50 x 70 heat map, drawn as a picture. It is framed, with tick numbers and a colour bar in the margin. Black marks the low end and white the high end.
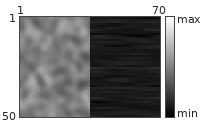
The table splits into one row of 2 panels. Panel 1,1: middling, blotchy. Panel 1,2: very low, streaked across, faint in contrast.
